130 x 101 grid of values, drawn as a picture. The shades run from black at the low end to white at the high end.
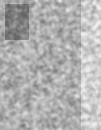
The right part is higher, past a seam about 80% of the way across. On average the colour sits 70% of the way up the scale. The ninth with the lowest average is the top left. In the top left lies a patch that is lower than the rest.
